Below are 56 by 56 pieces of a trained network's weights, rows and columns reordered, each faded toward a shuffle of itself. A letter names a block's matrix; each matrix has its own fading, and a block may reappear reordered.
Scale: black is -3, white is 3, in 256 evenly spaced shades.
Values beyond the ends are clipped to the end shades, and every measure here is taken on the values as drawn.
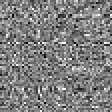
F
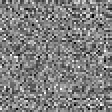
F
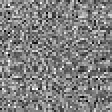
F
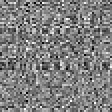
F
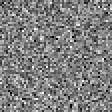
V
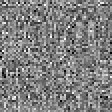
F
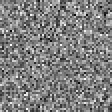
V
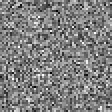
V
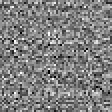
F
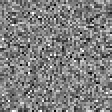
V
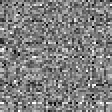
F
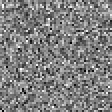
V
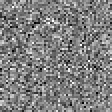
V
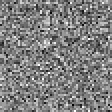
V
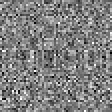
F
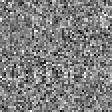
V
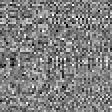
F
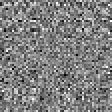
F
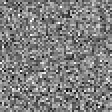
V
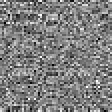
F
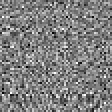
F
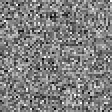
V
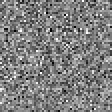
V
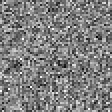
V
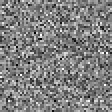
V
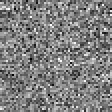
V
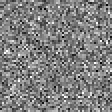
V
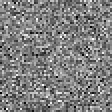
V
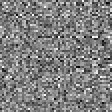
F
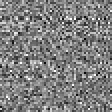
F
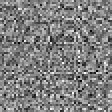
F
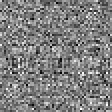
F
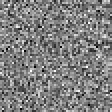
V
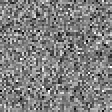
V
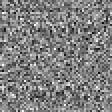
V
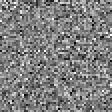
V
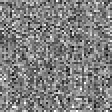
V
